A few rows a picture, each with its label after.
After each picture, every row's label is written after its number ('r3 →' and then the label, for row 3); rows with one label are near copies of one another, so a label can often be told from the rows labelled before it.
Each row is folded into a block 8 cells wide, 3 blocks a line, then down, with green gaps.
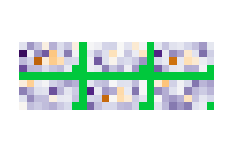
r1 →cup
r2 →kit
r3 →cup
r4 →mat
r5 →cup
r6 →mat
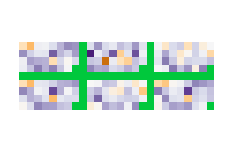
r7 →mat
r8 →cup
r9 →kit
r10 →mat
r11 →kit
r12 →mat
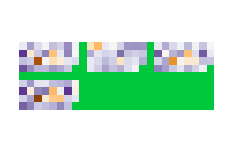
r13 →cup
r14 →mat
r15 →cup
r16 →cup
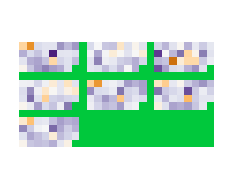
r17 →mat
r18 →kit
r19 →cup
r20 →kit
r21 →mat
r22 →mat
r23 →mat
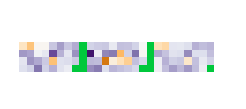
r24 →mat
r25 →cup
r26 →mat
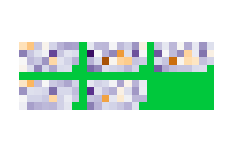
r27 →mat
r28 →cup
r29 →cup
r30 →mat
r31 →cup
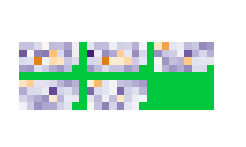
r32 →cup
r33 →cup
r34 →mat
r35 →mat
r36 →mat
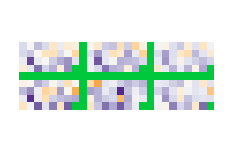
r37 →kit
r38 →kit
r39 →kit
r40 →kit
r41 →mat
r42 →kit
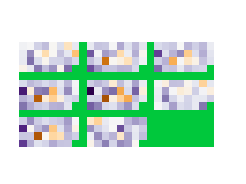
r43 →kit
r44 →cup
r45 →cup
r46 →cup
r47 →cup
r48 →kit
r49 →cup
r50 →mat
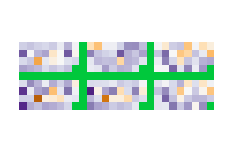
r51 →cup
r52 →mat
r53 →kit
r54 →cup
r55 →cup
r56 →kit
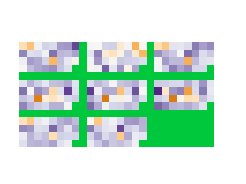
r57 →mat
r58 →kit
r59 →mat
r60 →cup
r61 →cup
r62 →cup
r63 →mat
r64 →mat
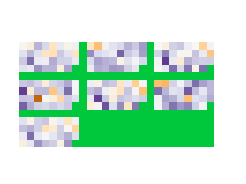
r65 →kit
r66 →mat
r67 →kit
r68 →cup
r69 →kit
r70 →mat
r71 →kit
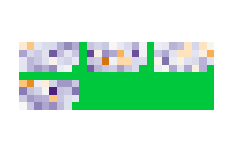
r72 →mat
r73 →cup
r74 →kit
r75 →mat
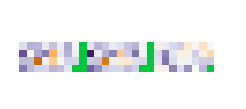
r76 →cup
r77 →cup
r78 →kit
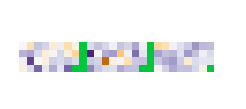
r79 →kit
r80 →cup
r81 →mat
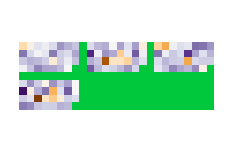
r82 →mat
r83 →cup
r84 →mat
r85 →cup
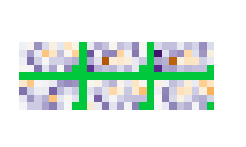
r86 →kit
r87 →cup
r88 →cup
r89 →mat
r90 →kit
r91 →kit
